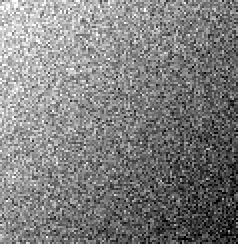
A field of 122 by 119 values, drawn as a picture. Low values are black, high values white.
The top left is the ninth with the highest average. The histogram is bell-shaped. The ninth with the lowest average is the bottom right. The halves do not mirror each other. The texture is fine-grained noise. No row or column stands out. There is an overall slope up to the top left.
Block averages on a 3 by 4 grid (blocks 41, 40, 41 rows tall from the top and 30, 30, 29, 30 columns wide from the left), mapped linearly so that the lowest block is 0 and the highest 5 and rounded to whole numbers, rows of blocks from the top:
5432
4321
3210
